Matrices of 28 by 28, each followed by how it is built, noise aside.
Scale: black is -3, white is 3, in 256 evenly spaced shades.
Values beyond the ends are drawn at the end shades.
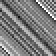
Toeplitz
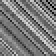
Toeplitz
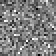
noise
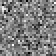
noise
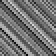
Toeplitz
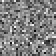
noise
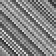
Toeplitz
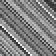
Toeplitz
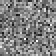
noise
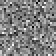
noise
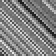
Toeplitz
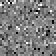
noise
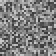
noise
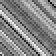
Toeplitz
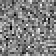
noise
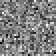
noise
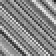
Toeplitz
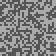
noise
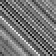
Toeplitz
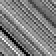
Toeplitz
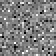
noise
